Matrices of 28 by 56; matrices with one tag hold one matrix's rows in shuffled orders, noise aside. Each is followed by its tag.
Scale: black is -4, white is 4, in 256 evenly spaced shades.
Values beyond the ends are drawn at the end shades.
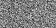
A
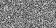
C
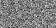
A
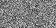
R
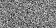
A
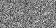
C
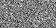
C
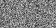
R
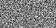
C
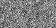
R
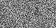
R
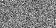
R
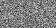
C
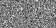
C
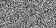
C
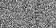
R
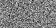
A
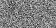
A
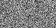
R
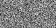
C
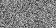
R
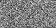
A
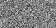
A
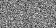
C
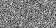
C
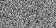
R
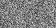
R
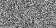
A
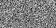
C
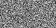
C
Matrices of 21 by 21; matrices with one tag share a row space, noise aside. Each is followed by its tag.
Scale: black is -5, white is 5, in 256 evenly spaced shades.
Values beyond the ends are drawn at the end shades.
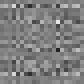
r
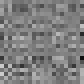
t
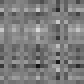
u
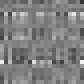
t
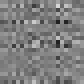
r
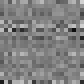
t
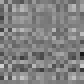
t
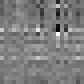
u
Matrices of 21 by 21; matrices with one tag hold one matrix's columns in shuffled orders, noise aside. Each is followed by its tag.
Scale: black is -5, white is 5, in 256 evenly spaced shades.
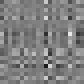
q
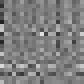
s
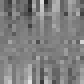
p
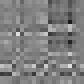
s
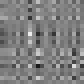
q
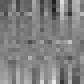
p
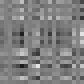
q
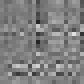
s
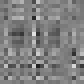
q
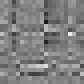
s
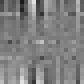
p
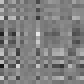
q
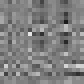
s
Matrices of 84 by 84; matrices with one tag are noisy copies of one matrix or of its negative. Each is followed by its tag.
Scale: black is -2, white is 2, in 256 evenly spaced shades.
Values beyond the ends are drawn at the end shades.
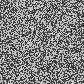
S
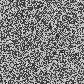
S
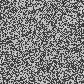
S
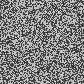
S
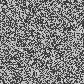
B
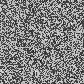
B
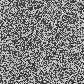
S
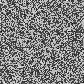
B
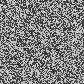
B
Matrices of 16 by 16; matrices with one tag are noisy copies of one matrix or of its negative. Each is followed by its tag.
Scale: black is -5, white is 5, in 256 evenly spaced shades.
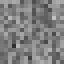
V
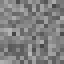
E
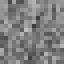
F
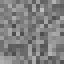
E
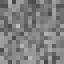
F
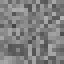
E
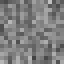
V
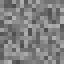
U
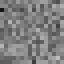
E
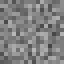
E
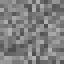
E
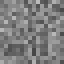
E
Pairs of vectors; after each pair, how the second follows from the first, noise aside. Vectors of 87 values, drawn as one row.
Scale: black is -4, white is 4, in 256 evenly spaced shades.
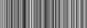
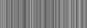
shrunk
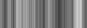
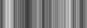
reversed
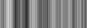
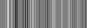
partly zeroed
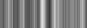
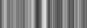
reversed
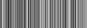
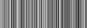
reversed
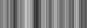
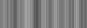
shrunk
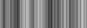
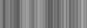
shrunk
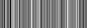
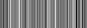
reversed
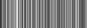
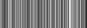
reversed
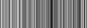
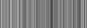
shrunk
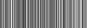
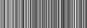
reversed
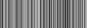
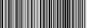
scaled up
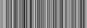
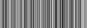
reversed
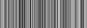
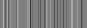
partly zeroed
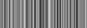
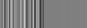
partly zeroed
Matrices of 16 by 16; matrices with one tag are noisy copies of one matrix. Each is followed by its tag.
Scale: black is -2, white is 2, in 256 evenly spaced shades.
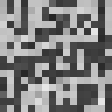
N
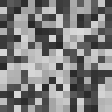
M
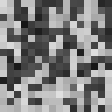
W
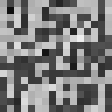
N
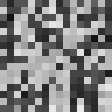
M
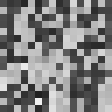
M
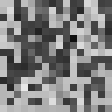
W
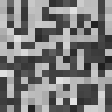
N
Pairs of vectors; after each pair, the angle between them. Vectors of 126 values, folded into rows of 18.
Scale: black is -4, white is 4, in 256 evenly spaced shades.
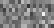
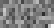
partly opposed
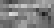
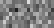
orthogonal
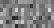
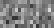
nearly parallel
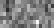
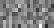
orthogonal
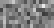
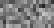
nearly opposite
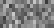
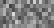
nearly parallel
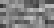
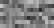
nearly opposite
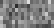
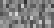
orthogonal
